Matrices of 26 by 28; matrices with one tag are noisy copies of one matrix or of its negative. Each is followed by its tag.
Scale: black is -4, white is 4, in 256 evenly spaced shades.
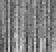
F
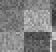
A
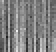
F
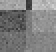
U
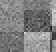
A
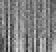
F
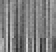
F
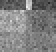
U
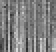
F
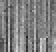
F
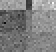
U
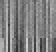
F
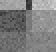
U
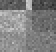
U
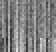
F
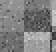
A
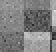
A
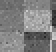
A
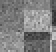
A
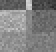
U
